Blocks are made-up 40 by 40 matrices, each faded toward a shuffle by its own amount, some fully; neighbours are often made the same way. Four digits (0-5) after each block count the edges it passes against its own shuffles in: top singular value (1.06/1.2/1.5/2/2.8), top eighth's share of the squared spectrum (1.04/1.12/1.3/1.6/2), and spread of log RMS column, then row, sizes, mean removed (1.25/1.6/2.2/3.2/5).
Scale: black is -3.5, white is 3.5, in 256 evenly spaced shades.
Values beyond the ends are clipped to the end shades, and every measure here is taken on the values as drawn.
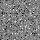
1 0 0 1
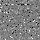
2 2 0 0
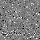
2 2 0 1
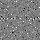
2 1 0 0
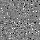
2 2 0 1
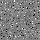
0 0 0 0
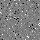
1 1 0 0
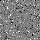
0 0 0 0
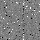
2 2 1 0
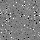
2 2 1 0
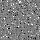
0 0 0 0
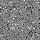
1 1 0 1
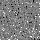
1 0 0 0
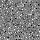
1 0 0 0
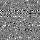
2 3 0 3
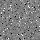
0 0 0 0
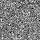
0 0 0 0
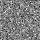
0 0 0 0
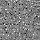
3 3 0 1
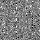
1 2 2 0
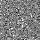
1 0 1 0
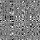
4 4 3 2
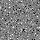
1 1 0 0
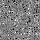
2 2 0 0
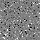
1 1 0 0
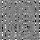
4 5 3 2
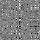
3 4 2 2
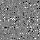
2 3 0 1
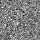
1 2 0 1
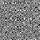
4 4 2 2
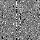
2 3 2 0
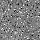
0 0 0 0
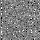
2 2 1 0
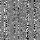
2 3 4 0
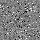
0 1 0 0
